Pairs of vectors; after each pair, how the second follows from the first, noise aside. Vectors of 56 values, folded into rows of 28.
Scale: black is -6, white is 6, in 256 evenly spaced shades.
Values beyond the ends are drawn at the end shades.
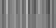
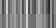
scaled up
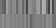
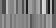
scaled up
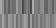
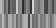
scaled up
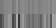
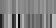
scaled up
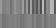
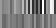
scaled up
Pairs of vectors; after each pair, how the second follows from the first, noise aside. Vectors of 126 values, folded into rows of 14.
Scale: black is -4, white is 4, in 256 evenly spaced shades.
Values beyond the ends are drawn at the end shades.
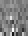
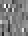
shuffled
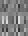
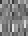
wrapped around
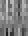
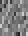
shuffled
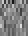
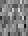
shuffled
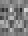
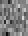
shuffled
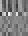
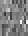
shuffled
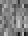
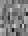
shuffled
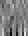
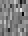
shuffled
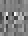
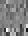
wrapped around
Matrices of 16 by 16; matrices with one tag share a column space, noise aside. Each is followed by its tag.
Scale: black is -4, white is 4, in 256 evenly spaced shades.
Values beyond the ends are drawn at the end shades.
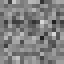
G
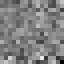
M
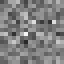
G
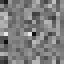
G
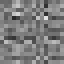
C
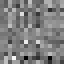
M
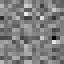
C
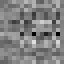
G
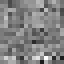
M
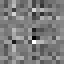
C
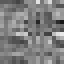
G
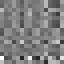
M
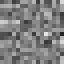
G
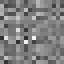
C
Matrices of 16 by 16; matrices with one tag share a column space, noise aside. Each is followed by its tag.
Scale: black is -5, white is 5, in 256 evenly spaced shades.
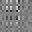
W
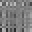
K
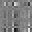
K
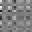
W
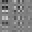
W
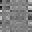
W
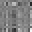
K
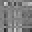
K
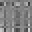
K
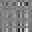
K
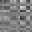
W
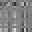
K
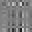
K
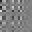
W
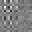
W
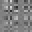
W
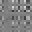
W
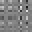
W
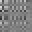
W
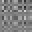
W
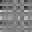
W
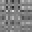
W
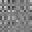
W
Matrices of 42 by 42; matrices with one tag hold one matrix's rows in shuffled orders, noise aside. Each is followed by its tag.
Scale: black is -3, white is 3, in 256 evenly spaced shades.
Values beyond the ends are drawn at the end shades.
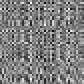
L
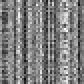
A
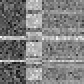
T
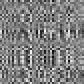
L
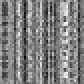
A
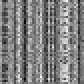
A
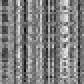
A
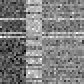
T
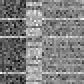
T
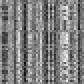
A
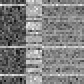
T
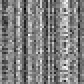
A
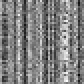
A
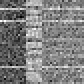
T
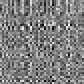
L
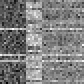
T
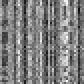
A
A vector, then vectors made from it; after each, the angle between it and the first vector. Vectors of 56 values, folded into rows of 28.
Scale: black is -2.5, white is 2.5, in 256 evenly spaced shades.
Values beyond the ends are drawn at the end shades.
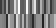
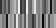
nearly parallel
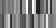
partly aligned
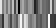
partly opposed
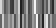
partly aligned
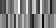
nearly parallel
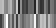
partly opposed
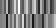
nearly parallel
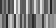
nearly parallel
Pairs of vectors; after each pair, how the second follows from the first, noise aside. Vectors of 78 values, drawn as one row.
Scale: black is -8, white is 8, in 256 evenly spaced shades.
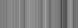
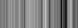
scaled up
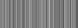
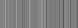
partly zeroed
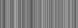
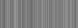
shrunk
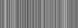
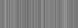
shrunk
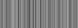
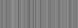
shrunk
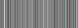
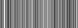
scaled up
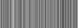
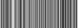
scaled up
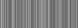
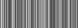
scaled up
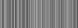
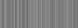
shrunk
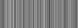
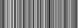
scaled up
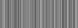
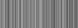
sign-scrambled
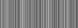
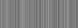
shrunk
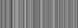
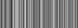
scaled up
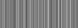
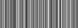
scaled up
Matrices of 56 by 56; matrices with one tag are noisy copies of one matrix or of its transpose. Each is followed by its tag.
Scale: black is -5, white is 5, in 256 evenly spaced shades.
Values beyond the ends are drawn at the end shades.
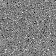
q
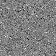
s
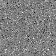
q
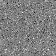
q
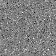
q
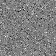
s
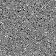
s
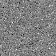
q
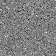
s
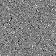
s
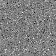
q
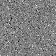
s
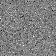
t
